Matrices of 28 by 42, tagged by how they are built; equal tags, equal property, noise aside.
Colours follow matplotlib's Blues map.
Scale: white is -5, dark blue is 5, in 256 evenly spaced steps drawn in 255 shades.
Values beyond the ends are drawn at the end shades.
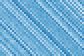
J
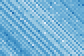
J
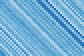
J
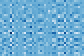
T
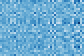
T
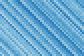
J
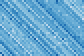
J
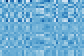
T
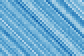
J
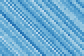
J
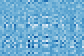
T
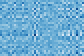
T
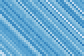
J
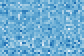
T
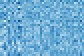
T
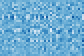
T
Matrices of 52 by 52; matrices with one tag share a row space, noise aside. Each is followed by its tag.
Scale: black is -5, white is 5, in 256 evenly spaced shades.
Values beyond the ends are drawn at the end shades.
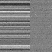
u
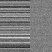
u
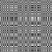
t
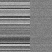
u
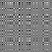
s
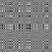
s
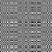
t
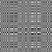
t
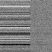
u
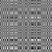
t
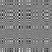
s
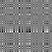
s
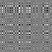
s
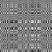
t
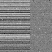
u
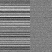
u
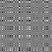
s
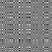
s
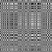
t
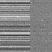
u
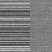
u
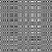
t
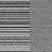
u
